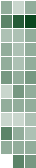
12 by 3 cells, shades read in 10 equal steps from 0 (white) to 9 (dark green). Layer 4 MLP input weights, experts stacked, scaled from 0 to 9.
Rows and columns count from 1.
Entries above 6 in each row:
0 2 0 0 0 0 0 0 0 0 0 0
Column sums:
44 48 53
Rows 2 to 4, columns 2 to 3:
8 9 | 3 4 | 3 4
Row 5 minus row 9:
2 1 1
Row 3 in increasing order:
3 3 4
